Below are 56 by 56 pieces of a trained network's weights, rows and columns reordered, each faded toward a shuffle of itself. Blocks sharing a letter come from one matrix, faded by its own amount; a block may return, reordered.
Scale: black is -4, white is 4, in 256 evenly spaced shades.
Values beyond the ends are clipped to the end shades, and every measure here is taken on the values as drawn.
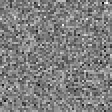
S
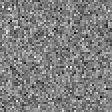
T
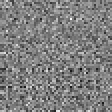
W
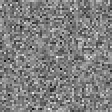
S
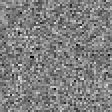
S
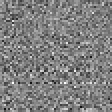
W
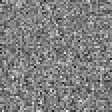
T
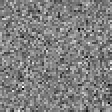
S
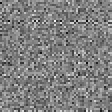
W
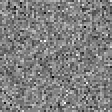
T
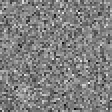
T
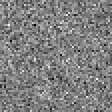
T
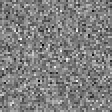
T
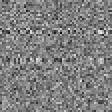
W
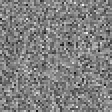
T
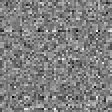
W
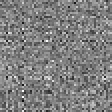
W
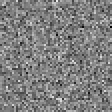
S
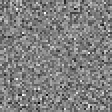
S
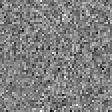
S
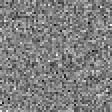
T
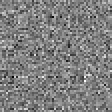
W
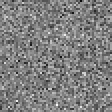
T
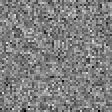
S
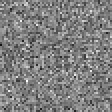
T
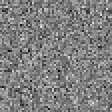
S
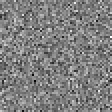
S
